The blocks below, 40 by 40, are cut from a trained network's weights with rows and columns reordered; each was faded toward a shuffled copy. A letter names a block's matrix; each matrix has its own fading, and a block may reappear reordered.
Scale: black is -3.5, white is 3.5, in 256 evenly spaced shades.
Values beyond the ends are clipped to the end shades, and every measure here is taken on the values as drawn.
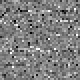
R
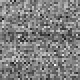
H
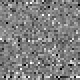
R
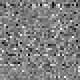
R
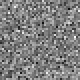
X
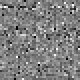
R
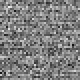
H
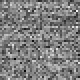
H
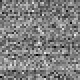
H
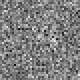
X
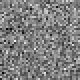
X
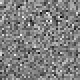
X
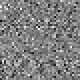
R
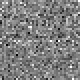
R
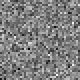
X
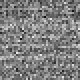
H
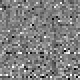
R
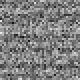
H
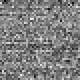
H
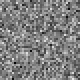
X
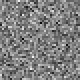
X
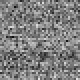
H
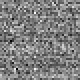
H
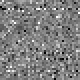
R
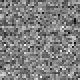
H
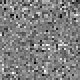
R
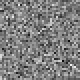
X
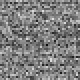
H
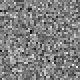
X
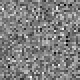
X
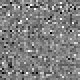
R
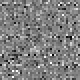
R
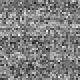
H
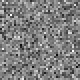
X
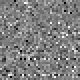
R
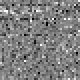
R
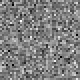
X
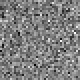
X
